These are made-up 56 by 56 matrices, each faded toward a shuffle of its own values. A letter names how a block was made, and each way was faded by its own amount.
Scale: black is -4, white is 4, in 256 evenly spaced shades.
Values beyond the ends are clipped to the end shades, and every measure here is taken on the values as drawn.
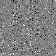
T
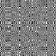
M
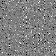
T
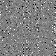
T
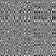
M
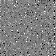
T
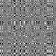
M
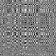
M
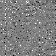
T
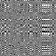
M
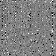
T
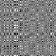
M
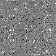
T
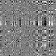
M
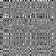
M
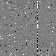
T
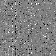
T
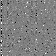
T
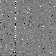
T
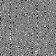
T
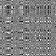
M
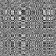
M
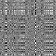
M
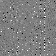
T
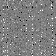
T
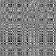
M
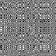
M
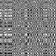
M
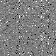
T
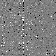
T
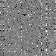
T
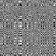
M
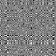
M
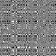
M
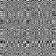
M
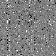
T
